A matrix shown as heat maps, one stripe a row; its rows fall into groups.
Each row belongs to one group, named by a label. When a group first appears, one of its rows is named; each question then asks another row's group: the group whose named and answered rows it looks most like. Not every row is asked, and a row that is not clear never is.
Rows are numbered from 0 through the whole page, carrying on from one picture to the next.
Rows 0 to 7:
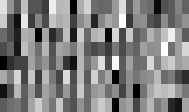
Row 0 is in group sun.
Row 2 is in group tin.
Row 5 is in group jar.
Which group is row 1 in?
sun
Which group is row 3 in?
tin
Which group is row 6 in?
tin
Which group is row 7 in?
jar
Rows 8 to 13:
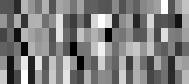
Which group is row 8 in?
tin
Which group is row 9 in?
jar
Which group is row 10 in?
tin
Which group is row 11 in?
jar
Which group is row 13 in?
sun
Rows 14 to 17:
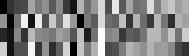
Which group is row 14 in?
tin
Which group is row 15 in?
sun
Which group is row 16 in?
tin
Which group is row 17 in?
jar
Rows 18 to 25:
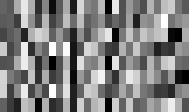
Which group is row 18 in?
tin
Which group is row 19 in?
tin
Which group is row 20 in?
jar
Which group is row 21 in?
sun
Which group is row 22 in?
tin
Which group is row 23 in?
jar
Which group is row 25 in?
tin
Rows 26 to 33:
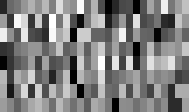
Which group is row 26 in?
tin
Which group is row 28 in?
sun
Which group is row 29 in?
tin
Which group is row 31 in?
jar
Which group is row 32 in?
sun
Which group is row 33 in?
jar
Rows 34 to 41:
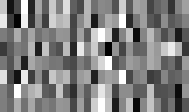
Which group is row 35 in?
sun
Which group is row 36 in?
jar
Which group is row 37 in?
tin
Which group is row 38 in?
jar
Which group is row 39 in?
sun
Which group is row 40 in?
jar
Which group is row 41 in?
jar
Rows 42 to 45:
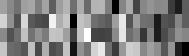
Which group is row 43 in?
sun
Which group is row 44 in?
sun
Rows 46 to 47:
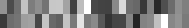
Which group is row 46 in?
sun
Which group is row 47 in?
tin
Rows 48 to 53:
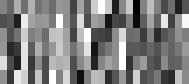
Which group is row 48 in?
jar
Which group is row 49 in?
tin
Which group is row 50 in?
sun
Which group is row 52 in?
sun
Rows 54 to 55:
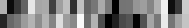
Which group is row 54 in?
jar
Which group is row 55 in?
tin
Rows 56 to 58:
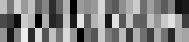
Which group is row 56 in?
jar
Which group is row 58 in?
sun
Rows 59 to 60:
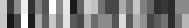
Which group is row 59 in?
sun
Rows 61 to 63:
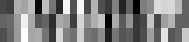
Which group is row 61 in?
tin
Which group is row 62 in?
tin
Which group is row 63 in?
tin
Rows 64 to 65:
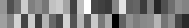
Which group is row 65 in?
jar
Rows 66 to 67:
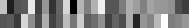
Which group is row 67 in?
tin
